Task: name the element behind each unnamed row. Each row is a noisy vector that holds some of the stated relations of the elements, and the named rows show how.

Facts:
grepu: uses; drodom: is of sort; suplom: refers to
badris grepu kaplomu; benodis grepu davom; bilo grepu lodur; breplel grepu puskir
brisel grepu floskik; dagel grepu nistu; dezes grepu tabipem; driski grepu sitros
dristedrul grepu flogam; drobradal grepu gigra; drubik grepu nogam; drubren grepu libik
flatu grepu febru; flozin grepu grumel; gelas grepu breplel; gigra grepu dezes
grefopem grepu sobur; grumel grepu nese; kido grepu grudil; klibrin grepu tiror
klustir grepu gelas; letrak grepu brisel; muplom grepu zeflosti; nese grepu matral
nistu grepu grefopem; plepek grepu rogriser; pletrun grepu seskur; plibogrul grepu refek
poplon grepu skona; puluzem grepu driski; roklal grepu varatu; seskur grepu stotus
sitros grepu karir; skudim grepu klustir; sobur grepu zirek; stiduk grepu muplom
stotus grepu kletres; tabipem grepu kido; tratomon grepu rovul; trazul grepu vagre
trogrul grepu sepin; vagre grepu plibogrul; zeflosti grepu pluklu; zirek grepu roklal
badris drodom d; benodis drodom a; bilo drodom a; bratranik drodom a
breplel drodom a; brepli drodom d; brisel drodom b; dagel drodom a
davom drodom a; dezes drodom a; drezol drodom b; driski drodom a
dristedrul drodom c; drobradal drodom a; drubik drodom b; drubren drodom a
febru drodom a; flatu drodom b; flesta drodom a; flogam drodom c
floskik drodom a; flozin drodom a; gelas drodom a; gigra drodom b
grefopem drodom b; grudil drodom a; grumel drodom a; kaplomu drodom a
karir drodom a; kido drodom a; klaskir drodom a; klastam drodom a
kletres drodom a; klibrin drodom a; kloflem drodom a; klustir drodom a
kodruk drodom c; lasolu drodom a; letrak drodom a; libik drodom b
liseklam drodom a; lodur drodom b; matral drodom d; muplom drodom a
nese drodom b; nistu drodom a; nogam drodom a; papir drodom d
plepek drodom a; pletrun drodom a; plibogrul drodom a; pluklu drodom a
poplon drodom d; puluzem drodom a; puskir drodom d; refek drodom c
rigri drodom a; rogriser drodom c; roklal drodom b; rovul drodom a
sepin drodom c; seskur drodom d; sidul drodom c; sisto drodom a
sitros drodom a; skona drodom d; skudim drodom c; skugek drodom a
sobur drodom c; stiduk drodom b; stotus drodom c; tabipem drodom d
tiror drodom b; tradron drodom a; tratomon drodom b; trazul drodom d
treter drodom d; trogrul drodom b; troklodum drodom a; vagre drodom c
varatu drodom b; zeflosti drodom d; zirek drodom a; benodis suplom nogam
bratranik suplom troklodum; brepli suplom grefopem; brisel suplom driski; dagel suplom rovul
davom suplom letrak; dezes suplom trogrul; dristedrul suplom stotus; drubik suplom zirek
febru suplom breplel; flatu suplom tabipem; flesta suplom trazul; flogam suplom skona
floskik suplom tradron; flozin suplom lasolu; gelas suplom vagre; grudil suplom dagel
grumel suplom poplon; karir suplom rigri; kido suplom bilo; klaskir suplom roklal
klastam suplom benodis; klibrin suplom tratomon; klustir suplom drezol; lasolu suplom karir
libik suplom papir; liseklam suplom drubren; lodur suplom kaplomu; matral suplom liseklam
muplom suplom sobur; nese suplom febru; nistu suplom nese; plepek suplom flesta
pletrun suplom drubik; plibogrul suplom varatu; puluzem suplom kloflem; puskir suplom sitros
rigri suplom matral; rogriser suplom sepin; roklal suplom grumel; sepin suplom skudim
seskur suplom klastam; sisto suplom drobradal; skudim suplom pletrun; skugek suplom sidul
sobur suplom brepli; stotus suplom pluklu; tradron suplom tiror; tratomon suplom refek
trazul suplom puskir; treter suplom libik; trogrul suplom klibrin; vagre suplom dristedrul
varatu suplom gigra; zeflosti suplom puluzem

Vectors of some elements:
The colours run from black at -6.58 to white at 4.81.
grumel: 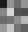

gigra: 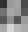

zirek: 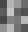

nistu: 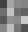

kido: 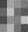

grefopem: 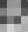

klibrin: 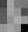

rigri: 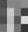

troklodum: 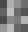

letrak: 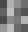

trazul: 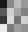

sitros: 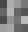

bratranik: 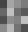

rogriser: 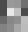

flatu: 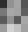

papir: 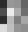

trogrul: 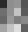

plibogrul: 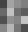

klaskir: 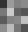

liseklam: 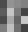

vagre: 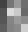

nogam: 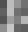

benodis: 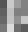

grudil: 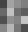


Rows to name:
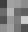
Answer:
plepek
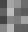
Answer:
pluklu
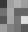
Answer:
flesta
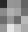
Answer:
nese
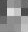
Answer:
flogam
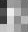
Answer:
seskur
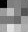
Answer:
roklal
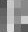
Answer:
klastam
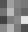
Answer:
muplom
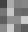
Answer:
febru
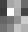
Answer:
skudim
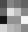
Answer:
brepli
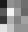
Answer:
poplon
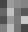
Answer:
flozin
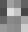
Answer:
sidul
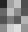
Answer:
drubik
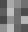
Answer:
drubren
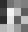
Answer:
matral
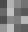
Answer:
breplel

